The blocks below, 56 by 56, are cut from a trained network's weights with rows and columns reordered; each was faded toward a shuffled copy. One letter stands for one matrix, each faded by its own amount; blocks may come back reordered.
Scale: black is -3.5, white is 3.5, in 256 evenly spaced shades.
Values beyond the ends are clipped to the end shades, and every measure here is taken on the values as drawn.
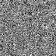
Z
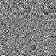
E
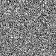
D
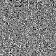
D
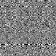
E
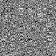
E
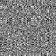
E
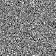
D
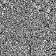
D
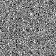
D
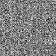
Z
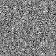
Z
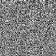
Z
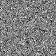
D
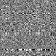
E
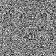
Z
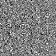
D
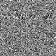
Z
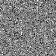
D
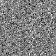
D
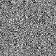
Z
